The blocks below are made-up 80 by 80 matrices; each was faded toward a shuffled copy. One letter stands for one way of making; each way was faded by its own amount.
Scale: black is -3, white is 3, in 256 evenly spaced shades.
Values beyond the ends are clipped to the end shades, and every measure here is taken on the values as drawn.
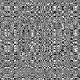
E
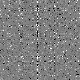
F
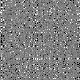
F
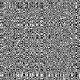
E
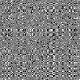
E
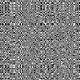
E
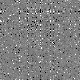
F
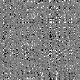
F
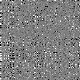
F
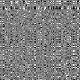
E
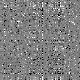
F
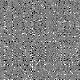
F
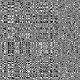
E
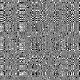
E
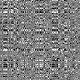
E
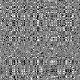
E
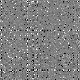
F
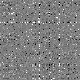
F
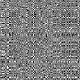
E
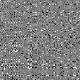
F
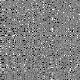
F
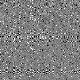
F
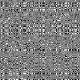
E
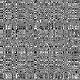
E
